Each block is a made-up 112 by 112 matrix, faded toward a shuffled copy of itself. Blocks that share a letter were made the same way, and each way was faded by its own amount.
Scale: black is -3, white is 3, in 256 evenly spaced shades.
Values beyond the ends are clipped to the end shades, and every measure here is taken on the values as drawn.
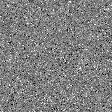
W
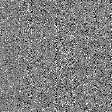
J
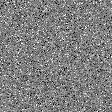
W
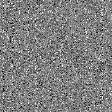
J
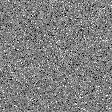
W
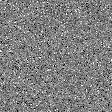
W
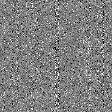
J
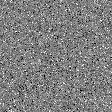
W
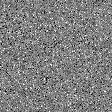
W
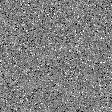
W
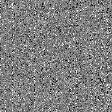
J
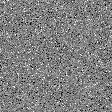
W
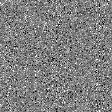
J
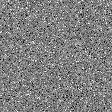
W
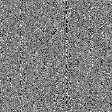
J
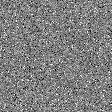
W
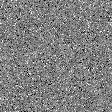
W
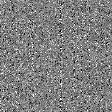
J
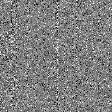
J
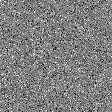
W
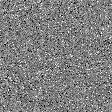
W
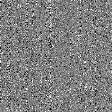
J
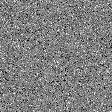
W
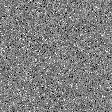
W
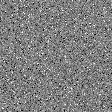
W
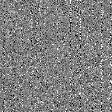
J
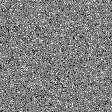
W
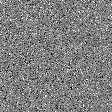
W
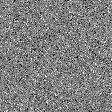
W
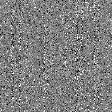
J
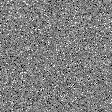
W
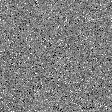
W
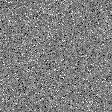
W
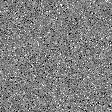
W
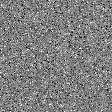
W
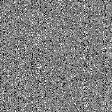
J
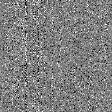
J
